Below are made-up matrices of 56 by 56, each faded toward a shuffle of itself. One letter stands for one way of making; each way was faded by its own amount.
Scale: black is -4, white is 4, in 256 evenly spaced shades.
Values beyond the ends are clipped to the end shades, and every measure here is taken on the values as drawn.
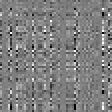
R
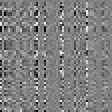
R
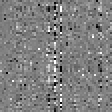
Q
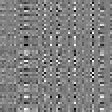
R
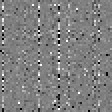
Q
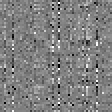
Q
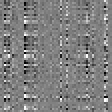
R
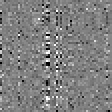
Q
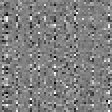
Q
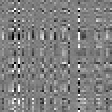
R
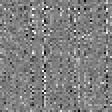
Q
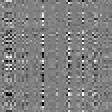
R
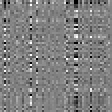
R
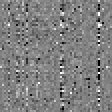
Q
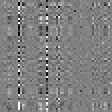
R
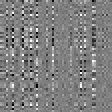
R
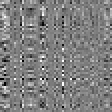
R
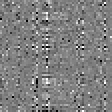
Q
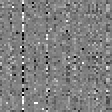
Q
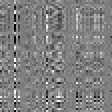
R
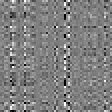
R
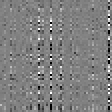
R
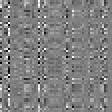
R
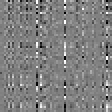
R
